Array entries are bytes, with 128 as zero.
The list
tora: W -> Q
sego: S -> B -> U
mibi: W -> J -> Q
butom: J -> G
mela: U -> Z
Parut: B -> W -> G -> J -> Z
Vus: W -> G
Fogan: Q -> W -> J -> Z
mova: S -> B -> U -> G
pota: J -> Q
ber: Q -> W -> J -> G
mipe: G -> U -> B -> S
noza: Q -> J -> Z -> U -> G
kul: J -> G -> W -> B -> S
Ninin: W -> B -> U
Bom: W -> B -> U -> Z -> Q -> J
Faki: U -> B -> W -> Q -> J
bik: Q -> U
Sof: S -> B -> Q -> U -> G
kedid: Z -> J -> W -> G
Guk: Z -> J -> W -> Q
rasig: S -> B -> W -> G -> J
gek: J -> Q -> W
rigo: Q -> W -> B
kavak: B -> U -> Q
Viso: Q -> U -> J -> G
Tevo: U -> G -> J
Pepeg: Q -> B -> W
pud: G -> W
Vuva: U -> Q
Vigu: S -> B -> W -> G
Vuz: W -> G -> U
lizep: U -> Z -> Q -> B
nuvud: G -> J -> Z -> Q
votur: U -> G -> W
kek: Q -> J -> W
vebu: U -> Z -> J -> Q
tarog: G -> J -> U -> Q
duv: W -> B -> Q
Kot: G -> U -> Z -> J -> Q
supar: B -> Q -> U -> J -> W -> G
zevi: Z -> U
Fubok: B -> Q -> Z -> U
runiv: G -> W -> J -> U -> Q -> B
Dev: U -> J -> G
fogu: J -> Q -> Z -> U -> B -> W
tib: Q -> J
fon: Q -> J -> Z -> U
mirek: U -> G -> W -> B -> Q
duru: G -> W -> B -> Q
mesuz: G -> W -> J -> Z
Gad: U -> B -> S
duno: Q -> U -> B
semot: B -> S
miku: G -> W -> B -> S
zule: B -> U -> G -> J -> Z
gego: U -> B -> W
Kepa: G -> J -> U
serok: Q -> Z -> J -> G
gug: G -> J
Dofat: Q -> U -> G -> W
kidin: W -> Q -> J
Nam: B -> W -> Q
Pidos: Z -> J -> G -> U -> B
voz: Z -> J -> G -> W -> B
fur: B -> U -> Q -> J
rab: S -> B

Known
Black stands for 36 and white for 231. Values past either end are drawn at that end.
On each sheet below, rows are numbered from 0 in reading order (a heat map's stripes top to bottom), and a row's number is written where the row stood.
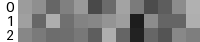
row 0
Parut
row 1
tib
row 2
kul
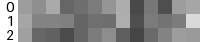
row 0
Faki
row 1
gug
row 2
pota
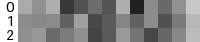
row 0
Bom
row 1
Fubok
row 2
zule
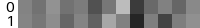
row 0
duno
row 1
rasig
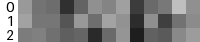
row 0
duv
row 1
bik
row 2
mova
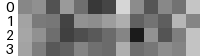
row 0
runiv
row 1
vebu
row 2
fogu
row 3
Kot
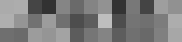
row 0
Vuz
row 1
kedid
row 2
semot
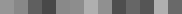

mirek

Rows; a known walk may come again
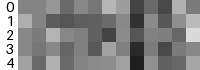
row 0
Gad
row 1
gek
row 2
fur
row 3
rasig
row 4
tib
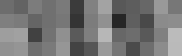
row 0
rab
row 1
Vigu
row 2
Kepa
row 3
zule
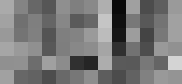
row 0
Dofat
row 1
serok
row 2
Pepeg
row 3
Tevo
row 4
supar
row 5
pota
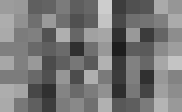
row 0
Dev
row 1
kedid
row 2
fon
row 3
mova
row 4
kidin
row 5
sego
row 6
Vuz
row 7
mibi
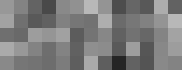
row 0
mirek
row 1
nuvud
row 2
semot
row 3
zevi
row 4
kul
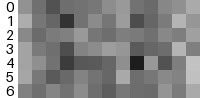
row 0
duru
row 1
tora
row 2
Nam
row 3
Vuva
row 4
fogu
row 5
Kot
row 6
kavak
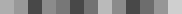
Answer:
mesuz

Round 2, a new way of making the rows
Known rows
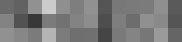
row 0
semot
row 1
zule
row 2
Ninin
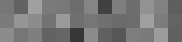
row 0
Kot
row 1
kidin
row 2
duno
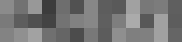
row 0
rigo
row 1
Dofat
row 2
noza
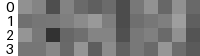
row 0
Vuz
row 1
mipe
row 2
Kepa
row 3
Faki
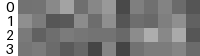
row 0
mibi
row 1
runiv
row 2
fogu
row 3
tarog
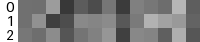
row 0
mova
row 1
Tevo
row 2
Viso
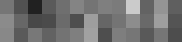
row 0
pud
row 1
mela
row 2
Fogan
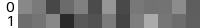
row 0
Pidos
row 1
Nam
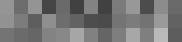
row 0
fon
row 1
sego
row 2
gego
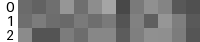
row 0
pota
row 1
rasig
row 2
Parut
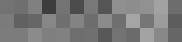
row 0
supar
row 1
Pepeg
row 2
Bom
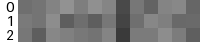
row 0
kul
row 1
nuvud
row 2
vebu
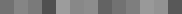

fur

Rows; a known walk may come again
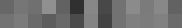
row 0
Vuva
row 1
tarog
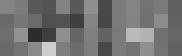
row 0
voz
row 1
kavak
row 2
gug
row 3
duv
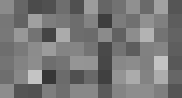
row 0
mela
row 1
Kot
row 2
tib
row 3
miku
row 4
Dev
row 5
Vus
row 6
Parut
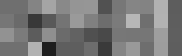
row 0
Gad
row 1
votur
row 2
sego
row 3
Vigu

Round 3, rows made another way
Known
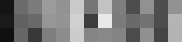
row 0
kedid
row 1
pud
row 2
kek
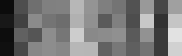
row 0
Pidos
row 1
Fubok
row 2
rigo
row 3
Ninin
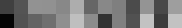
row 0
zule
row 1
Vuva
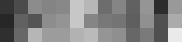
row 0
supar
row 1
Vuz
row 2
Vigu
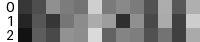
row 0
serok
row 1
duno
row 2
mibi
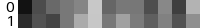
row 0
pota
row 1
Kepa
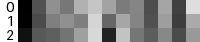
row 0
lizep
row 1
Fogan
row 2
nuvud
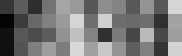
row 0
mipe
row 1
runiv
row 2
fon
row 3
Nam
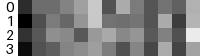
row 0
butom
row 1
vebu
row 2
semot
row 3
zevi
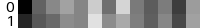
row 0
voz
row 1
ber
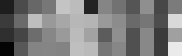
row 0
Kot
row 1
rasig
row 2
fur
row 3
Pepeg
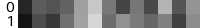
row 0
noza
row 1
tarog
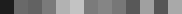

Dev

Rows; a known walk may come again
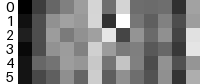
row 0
runiv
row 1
mesuz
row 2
sego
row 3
duv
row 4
kedid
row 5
kidin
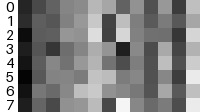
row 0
kavak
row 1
gug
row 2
duru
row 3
bik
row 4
mela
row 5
Pepeg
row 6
votur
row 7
miku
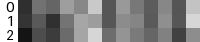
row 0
Vus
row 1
mipe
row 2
tarog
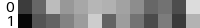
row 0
rasig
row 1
gek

